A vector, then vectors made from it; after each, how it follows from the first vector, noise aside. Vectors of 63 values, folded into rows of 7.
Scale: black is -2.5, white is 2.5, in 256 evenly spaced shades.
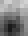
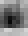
wrapped around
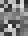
sign-scrambled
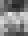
wrapped around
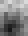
copied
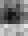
wrapped around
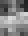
wrapped around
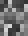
sign-scrambled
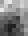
copied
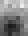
copied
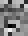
sign-scrambled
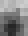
copied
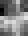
wrapped around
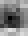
wrapped around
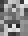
sign-scrambled
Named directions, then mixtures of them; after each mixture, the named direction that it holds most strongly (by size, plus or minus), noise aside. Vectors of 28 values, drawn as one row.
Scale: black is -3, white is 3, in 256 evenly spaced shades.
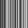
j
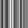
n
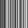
j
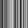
n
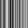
n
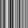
n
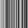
j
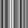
n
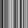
n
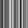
n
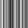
n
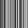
j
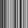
j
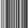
j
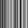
j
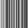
j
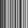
j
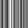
n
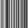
j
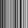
j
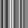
n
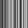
j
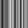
n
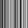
j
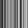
j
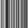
j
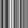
n
